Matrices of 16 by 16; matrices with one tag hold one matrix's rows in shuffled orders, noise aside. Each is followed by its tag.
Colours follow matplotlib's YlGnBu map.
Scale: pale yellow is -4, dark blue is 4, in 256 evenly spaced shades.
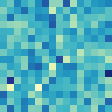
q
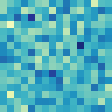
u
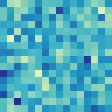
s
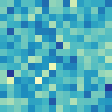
q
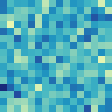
s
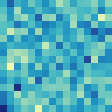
s
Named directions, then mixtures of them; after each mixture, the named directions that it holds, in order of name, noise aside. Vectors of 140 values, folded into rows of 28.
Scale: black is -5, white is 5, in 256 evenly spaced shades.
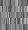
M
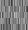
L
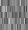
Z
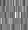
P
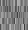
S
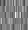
P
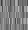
M, S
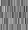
L, Z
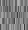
S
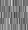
L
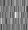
L, P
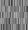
L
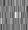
L, P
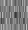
L, P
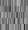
M, S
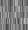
L, M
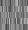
M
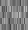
S, Z
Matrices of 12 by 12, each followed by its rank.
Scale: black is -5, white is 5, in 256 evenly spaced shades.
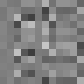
two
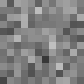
full rank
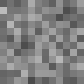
full rank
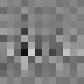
two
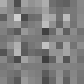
two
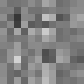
two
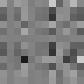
two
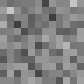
full rank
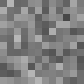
full rank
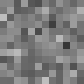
full rank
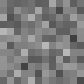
full rank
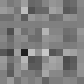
two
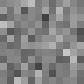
full rank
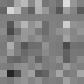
two
